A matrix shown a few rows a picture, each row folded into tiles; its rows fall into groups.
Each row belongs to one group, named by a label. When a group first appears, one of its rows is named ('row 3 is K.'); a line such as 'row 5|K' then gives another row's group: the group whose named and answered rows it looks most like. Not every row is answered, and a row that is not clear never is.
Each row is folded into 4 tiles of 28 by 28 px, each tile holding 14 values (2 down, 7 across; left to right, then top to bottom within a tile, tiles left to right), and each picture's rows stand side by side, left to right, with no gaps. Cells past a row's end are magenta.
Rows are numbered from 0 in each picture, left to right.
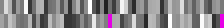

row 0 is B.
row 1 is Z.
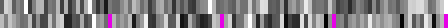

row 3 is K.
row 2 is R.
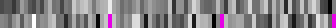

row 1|R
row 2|B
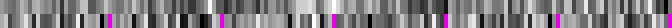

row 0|R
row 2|K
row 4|R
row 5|B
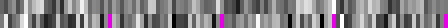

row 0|R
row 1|R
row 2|K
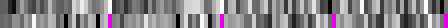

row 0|K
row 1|K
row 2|B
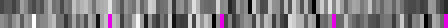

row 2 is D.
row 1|R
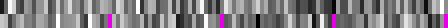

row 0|Z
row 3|D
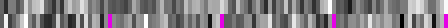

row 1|K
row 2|D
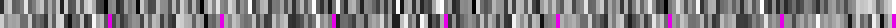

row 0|B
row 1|D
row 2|B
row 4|D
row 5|B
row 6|B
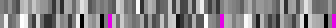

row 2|R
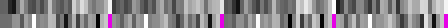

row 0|K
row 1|K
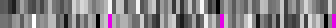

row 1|B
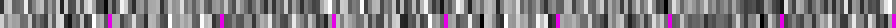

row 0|B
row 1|Z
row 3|B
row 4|Z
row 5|B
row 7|D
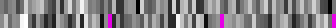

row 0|R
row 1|D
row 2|B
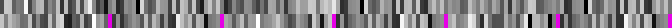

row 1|D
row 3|D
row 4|R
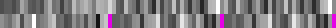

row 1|D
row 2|D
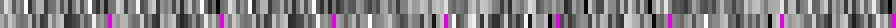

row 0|B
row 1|B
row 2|B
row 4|R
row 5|D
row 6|K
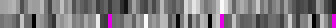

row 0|Z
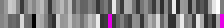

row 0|Z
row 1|D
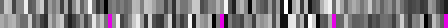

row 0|B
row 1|R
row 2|D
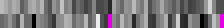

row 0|Z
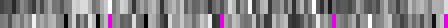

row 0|K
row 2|B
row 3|K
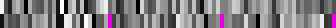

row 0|D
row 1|D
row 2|Z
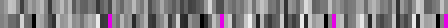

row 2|R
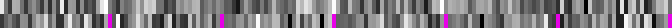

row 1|R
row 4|Z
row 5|D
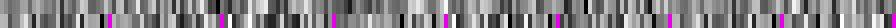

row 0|R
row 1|B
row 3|K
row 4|R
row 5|D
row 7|Z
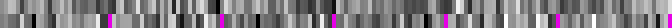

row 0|Z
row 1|B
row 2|Z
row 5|K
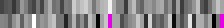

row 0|K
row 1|R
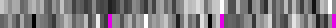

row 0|Z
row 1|K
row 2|D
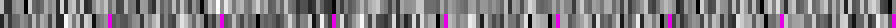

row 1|D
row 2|Z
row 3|R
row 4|R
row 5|R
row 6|D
